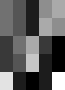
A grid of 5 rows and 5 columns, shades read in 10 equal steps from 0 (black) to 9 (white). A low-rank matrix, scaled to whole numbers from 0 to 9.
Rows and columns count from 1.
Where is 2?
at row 3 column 1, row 3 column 4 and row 4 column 1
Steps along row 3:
up up down down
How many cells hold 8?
1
